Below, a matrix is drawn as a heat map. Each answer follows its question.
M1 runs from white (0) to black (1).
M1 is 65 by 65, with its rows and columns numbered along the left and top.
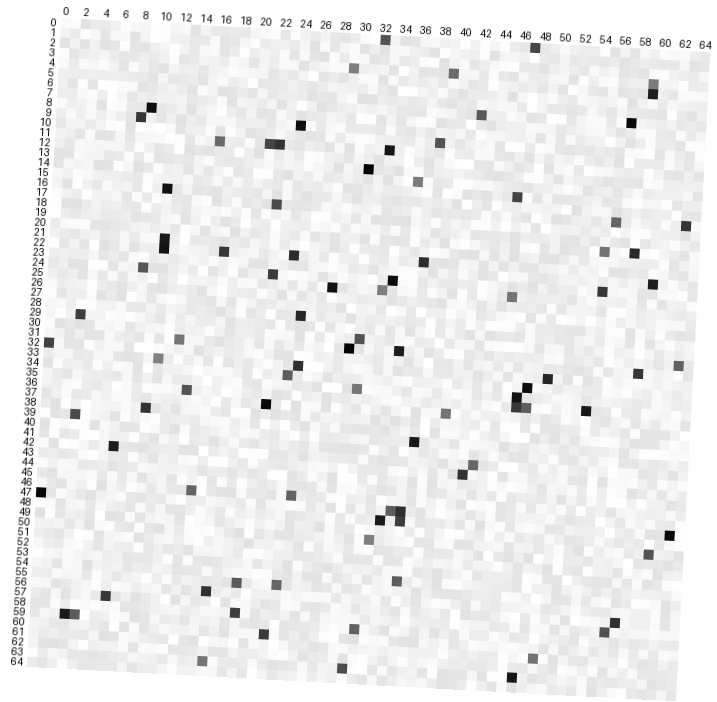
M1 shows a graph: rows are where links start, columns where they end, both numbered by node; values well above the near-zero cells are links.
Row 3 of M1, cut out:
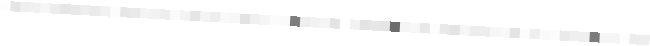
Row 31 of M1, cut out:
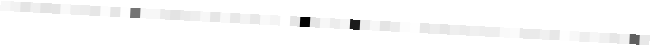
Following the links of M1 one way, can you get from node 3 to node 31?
yes
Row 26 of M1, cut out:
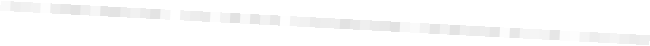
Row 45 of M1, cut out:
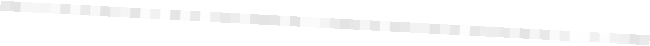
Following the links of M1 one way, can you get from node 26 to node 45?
no
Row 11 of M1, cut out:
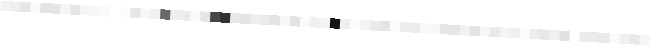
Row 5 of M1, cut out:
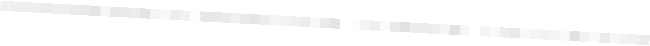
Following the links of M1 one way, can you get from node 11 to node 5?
no
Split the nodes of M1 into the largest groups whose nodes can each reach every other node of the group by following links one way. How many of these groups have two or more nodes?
3
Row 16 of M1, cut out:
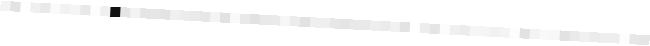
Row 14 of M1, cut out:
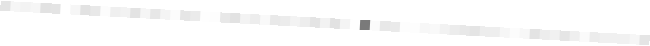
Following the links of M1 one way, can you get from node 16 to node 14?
yes
